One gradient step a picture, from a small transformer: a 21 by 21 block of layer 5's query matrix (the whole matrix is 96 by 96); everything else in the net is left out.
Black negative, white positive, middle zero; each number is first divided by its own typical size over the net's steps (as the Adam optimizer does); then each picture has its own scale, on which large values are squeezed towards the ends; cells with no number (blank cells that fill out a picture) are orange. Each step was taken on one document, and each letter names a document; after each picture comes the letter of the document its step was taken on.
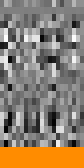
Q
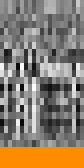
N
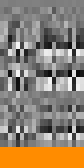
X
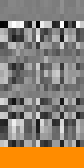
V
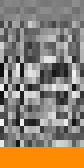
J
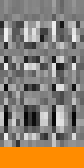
Q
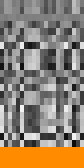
J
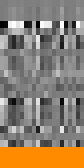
V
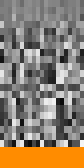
J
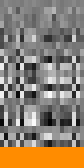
N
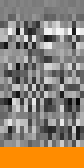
X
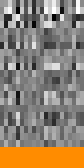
N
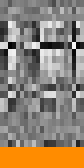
X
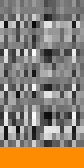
N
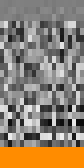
X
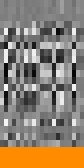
Q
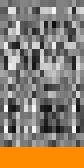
X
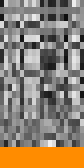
J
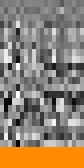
Q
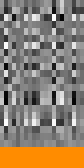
Q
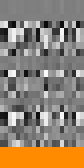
V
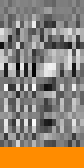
N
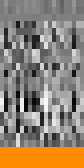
Q
